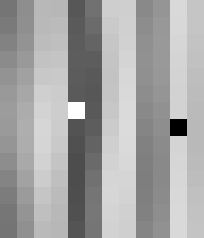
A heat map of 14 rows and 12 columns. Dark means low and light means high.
Stripes: upright, repeating 3 times. Lone odd cells: 2, 1 higher and 1 lower than their neighbours. Grain: streaks running down.
